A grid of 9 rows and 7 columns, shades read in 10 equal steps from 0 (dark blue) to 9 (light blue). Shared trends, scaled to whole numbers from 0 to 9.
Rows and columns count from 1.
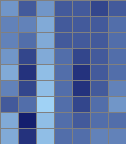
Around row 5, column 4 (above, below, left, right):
4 4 8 1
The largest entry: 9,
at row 7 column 3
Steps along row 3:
down up down same same up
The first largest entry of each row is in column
1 3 3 3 3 3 3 3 3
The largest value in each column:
7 5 9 4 4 5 6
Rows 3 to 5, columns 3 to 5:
7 3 3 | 7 4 2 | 8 4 1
